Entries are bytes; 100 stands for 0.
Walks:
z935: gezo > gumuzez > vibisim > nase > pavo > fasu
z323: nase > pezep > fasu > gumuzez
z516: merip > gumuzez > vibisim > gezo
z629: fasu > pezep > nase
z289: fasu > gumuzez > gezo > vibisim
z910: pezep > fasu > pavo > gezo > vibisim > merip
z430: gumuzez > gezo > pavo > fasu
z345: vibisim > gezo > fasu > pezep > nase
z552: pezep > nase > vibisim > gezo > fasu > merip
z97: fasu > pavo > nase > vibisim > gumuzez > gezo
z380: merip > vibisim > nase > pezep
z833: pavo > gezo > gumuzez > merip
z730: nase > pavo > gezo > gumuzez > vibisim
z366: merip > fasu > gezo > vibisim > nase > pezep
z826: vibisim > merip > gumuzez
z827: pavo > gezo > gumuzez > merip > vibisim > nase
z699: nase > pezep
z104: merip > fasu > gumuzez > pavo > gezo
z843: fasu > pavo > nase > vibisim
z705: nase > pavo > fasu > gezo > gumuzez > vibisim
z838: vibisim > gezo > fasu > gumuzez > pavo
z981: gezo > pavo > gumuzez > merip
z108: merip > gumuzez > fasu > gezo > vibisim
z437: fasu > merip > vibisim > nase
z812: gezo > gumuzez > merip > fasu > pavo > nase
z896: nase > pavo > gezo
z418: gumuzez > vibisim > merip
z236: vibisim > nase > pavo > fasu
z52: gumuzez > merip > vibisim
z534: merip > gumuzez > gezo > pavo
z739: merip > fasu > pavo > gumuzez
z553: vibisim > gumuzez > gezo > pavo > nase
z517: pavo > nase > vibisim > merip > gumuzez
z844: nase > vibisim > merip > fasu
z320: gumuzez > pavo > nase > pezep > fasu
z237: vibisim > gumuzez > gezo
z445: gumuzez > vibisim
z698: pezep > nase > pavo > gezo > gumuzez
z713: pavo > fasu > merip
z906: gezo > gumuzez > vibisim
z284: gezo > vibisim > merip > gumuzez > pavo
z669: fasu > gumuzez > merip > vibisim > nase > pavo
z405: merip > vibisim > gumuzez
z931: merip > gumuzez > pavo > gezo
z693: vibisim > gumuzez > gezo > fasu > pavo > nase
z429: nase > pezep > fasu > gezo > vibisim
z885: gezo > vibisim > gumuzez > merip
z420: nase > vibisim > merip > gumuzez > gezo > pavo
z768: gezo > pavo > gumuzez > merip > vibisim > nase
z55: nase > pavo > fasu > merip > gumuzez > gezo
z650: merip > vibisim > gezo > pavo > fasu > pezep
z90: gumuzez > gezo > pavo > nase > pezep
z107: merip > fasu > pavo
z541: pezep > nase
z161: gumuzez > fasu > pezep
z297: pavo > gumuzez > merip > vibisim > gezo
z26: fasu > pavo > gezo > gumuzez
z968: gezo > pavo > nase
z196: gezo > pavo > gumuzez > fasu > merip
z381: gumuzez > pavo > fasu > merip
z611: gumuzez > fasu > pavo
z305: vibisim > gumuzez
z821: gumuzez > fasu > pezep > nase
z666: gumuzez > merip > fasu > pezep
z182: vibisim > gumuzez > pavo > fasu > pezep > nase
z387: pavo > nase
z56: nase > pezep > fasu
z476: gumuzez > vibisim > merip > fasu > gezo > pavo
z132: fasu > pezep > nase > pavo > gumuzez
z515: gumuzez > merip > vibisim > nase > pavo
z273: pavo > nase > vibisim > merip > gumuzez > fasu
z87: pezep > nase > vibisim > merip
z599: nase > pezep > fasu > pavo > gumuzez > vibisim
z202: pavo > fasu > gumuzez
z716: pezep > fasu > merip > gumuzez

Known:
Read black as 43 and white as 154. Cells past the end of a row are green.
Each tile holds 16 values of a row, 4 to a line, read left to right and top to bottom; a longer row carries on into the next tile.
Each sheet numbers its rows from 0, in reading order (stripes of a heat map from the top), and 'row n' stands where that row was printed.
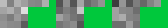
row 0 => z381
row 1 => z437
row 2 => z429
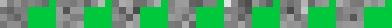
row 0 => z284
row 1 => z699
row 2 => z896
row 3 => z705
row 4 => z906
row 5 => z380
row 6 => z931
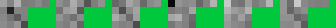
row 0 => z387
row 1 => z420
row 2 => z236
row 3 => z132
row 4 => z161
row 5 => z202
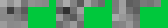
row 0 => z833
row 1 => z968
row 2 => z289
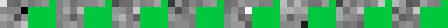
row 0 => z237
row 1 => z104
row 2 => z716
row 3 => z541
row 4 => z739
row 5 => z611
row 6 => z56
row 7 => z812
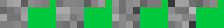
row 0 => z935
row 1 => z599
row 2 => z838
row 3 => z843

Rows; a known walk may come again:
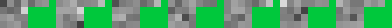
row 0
z366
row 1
z320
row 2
z323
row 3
z405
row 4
z55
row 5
z297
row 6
z931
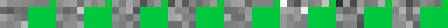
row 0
z885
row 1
z196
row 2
z420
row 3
z429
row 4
z935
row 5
z666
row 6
z629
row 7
z108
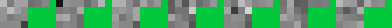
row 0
z476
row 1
z132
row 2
z430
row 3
z437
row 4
z713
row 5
z289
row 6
z981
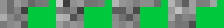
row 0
z838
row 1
z305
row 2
z827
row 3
z821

